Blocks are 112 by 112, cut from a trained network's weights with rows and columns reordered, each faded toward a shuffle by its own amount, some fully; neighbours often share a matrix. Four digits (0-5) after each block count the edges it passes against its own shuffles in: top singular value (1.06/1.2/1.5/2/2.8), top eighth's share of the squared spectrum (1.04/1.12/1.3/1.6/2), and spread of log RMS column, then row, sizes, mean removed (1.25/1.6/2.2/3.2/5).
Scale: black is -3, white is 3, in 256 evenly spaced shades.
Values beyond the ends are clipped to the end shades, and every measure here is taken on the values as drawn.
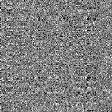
4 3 2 2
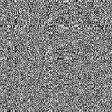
4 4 3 3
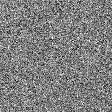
1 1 0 0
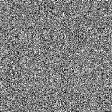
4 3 1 2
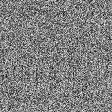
3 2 0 0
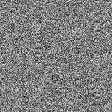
4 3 0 1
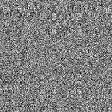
4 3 1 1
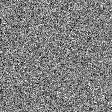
0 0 0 0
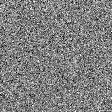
2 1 0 0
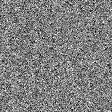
2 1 0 0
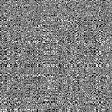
5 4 3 3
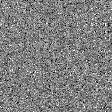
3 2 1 1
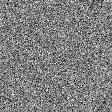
0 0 0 0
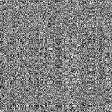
4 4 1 3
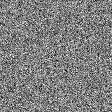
2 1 0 0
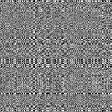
5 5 3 4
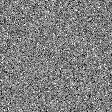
0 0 0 0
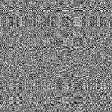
5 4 2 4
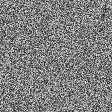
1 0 0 0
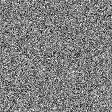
0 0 0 0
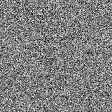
2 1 0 0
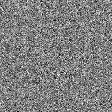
3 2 0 1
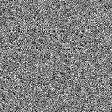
4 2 0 2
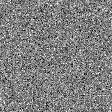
0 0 0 0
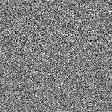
4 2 0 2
